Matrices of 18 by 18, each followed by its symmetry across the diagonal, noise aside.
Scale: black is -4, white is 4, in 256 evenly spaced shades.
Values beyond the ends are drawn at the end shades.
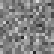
neither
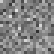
symmetric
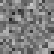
symmetric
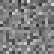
neither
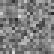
antisymmetric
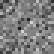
symmetric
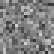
antisymmetric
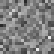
symmetric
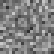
symmetric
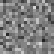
antisymmetric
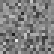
neither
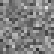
neither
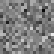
neither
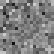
symmetric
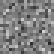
antisymmetric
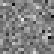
neither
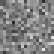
neither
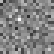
symmetric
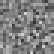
antisymmetric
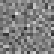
antisymmetric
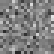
antisymmetric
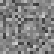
symmetric
